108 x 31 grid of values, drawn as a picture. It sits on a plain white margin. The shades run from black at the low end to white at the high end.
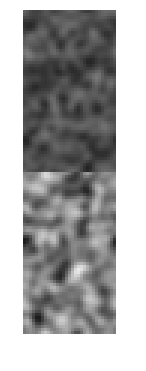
It is made of 2 by 1 panels. Panel 1,1: low, blotchy. Panel 2,1: middling, blotchy, strong in contrast.
